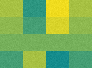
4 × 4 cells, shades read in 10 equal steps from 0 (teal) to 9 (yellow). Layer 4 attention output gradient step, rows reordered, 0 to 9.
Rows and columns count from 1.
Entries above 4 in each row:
3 3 0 1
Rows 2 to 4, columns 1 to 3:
5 2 8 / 4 4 4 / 2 6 0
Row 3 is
4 4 4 4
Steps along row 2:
down up down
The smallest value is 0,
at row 4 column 3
